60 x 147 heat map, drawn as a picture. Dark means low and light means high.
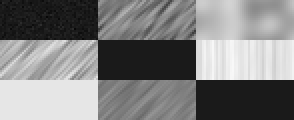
The table splits into 3 rows of 3 panels. Panel 1,1: very low, fine-grained, faint in contrast. Panel 1,2: middling, slanting up to the right. Panel 1,3: high, smooth. Panel 2,1: high, slanting up to the right. Panel 2,2: very low, flat. Panel 2,3: very high, streaked downward, faint in contrast. Panel 3,1: very high, flat. Panel 3,2: middling, slanting up to the right, faint in contrast. Panel 3,3: very low, flat.
